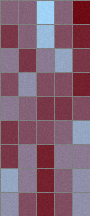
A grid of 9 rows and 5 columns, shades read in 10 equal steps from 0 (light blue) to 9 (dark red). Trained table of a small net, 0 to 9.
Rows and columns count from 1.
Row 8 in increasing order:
2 3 4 5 8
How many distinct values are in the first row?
3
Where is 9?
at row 1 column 5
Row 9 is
3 6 8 6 3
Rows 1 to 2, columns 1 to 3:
5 5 0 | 7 5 1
